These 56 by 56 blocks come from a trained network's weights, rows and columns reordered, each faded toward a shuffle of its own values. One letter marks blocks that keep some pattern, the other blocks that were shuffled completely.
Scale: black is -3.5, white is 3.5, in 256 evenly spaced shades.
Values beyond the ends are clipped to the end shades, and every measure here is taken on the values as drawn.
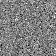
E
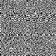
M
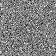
E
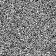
E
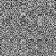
M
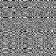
M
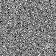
E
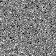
E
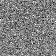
E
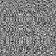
M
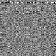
M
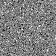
E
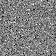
E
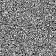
E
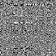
M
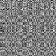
M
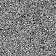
E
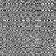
M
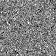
E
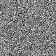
E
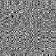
M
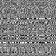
M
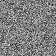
E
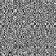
M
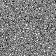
E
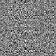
M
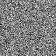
E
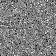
E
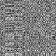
M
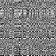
M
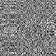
M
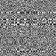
M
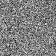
E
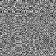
M
